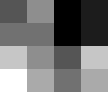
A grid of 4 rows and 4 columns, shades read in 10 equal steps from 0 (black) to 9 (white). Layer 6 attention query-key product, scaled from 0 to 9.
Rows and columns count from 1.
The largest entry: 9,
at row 4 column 1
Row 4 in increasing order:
4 6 6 9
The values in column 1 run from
3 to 9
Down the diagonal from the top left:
3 4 3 6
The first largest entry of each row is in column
2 1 1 1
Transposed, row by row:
3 4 7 9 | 5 4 5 6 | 0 0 3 4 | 1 1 7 6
